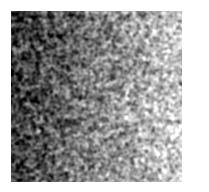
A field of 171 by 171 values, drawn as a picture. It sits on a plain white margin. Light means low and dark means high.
Slope: up to the left. Grain: blotchy. Stripes: none.
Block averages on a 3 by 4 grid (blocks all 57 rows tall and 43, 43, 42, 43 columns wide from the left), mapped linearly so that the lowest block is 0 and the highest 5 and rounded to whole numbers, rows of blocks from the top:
5420
5320
5320
